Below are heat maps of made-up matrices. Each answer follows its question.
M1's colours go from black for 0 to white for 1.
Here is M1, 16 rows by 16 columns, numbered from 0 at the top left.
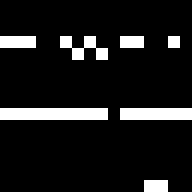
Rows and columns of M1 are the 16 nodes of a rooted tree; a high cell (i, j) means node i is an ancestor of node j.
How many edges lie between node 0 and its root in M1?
2
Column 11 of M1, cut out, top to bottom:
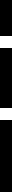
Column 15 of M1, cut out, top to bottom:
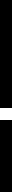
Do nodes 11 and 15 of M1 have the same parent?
no
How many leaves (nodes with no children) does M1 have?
12
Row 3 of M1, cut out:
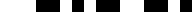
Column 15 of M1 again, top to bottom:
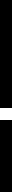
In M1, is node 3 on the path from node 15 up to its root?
no
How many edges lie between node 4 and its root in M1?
1
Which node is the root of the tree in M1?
9
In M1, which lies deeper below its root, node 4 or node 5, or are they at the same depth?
node 5
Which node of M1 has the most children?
3
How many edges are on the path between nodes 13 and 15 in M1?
1
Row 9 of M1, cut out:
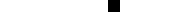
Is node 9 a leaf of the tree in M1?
no
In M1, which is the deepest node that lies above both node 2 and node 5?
3
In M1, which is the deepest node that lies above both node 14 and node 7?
3
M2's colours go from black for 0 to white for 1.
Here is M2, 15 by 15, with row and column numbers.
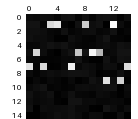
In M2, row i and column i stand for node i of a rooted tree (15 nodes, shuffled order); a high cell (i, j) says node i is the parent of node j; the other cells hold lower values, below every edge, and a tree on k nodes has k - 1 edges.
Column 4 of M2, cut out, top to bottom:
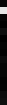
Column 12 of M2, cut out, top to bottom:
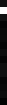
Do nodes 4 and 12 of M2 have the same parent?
yes
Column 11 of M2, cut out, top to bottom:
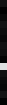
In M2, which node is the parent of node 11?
9
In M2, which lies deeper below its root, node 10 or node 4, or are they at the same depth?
node 4
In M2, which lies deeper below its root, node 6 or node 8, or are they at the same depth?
the same depth
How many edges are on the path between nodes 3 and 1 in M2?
1
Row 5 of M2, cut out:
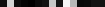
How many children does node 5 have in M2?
4
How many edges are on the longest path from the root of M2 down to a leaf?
2
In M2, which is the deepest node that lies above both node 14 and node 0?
7
